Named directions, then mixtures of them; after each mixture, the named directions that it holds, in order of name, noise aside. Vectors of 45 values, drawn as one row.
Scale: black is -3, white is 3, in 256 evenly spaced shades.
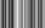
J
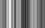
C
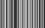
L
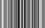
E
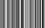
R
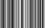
J, R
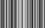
J, L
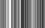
C, R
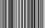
E, J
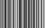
L, R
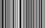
E, L, R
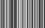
J, L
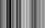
C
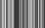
J, L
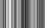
C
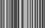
L, R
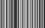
L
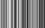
C, L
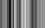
C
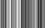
C, J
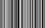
E, L, R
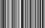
C, J, R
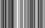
J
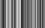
C, J, R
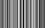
E, J
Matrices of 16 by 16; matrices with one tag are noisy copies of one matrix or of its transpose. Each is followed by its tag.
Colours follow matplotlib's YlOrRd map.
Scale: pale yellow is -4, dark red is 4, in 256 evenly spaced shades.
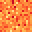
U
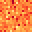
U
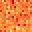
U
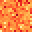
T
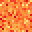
T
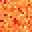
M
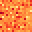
U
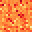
M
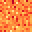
U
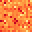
M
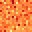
U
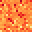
M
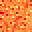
U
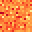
U
